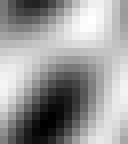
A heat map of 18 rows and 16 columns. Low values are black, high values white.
The halves do not mirror each other. No regular stripes run through it. The bottom middle is the ninth with the lowest average. Overall the values sit about 60% of the way up the scale.
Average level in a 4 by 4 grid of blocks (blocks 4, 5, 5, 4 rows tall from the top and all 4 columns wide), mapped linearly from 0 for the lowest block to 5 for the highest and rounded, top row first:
2 2 5 4
4 4 4 4
4 1 2 5
2 0 3 5
